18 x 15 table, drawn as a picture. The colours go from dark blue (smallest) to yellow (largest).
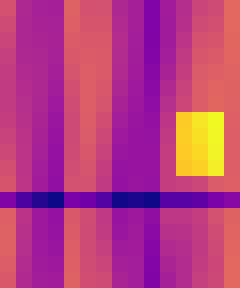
Odd patch: higher, in the middle right. Ninth with the lowest average: bottom middle. Ninth with the highest average: middle right. Odd lines: row 13. Roughest part: middle right.
